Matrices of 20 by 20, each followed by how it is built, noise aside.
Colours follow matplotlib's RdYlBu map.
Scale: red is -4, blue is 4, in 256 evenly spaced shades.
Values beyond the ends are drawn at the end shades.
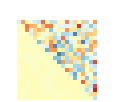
upper triangular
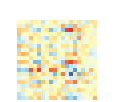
low rank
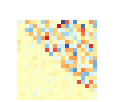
upper triangular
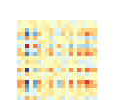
low rank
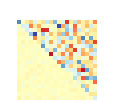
upper triangular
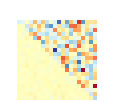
upper triangular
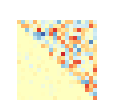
upper triangular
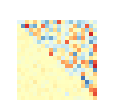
upper triangular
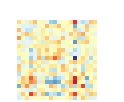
low rank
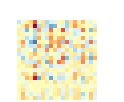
low rank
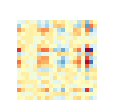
low rank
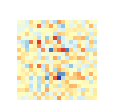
low rank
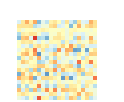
low rank
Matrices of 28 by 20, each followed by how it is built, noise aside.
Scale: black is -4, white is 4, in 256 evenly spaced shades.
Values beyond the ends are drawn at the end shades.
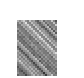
Toeplitz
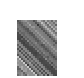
Toeplitz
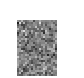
noise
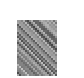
Toeplitz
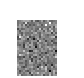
noise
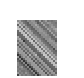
Toeplitz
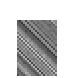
Toeplitz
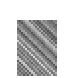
Toeplitz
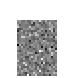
noise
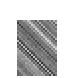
Toeplitz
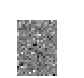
noise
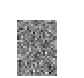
noise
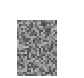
noise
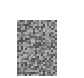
noise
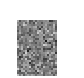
noise
